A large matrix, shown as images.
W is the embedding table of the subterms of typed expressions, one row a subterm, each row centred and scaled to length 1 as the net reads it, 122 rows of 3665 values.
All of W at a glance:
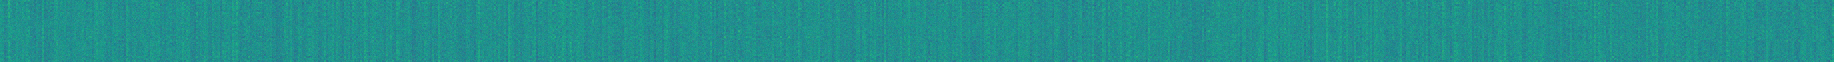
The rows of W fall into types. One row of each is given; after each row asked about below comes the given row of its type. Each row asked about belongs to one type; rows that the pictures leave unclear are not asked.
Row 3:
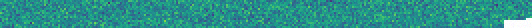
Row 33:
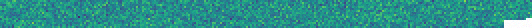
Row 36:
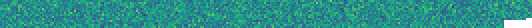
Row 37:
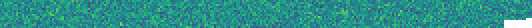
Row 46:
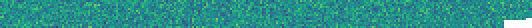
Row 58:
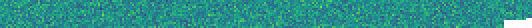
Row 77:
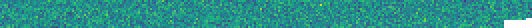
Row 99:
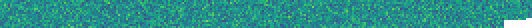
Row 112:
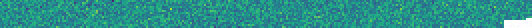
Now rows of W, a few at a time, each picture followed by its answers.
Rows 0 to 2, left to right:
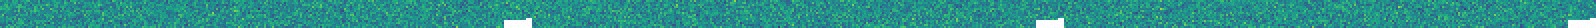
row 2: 3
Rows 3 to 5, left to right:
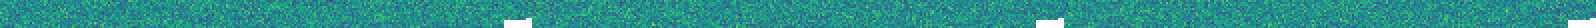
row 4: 37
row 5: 37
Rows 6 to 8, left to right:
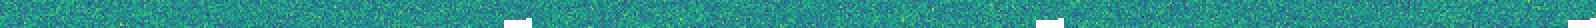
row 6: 37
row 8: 33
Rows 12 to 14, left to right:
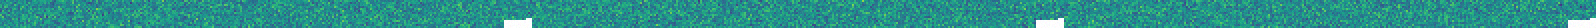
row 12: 77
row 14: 37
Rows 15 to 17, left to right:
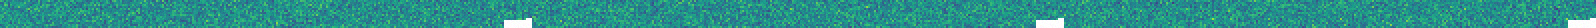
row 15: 58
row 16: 112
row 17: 77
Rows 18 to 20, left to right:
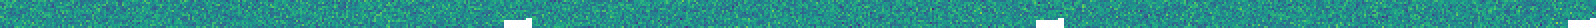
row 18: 33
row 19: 46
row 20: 36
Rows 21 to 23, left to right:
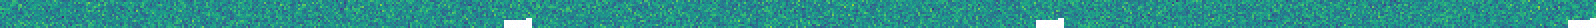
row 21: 36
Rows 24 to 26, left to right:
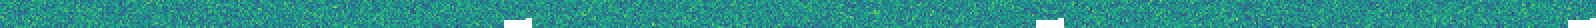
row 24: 112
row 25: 37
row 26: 112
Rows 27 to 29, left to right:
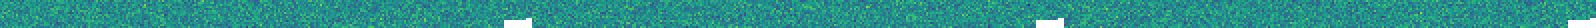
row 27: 112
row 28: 3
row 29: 77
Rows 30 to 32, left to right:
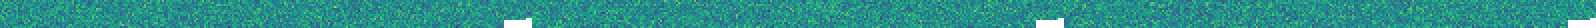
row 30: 112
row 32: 99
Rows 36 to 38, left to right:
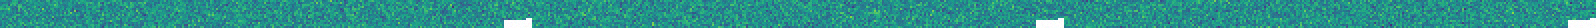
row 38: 46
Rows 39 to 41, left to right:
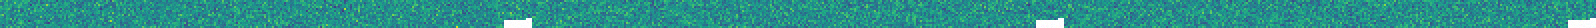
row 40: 37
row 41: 77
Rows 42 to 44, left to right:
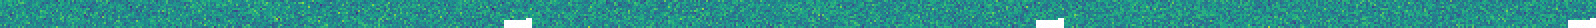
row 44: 37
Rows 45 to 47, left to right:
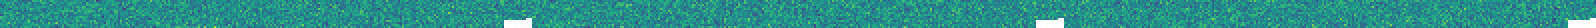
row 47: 77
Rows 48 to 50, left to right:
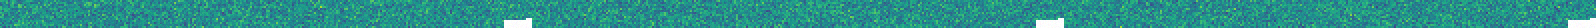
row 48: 46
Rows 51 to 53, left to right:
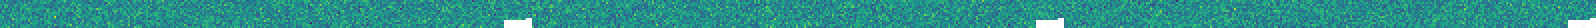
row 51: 77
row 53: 112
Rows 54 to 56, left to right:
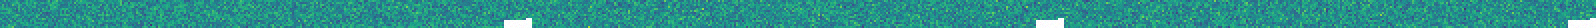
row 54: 36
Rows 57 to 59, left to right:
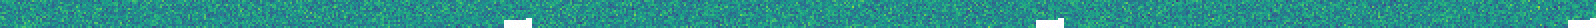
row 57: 46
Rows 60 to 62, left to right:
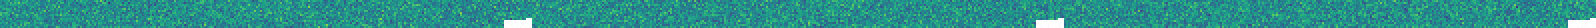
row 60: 36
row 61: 58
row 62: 36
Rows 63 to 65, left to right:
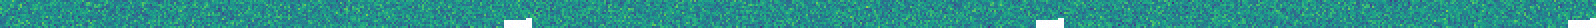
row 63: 99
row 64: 112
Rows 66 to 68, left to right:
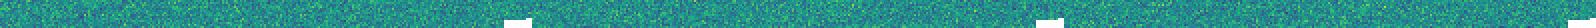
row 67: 58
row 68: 58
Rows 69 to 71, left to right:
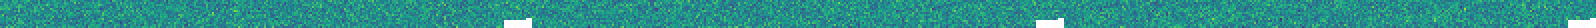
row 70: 33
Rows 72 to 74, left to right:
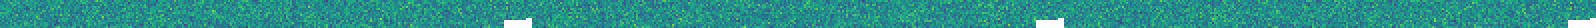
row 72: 36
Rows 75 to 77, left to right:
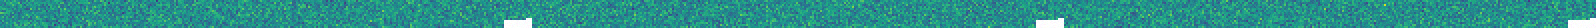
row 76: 58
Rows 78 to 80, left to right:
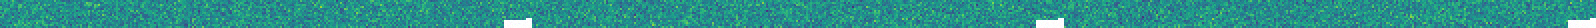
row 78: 46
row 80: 33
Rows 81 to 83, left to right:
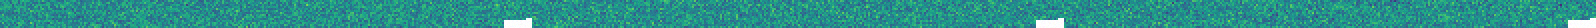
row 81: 33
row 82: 46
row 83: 3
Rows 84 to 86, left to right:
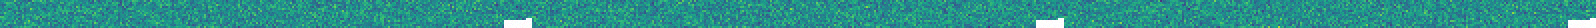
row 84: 37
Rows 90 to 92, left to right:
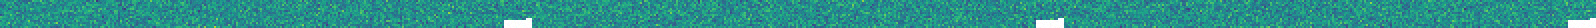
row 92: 33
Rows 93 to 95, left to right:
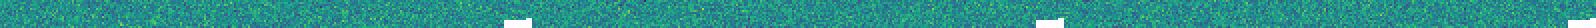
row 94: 112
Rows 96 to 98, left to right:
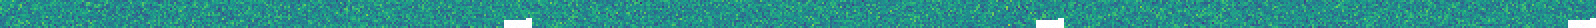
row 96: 99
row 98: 37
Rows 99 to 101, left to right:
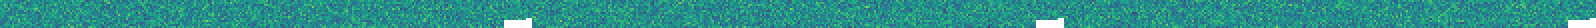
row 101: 77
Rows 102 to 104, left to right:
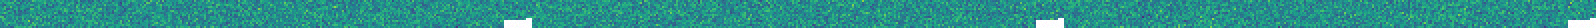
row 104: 33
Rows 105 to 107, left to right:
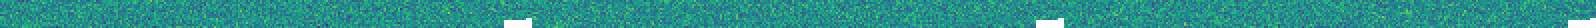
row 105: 46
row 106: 46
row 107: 37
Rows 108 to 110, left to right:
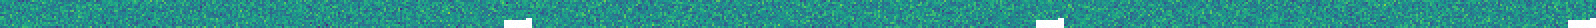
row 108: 46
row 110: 77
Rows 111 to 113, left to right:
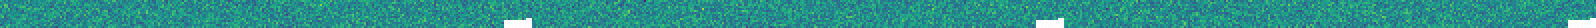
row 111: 77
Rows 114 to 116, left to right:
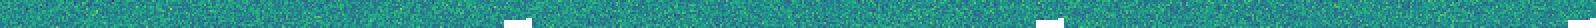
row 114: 112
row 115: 112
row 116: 33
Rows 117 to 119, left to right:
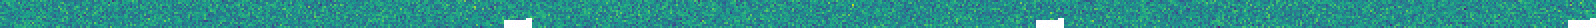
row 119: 99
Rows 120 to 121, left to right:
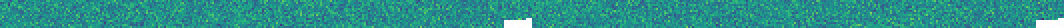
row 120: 36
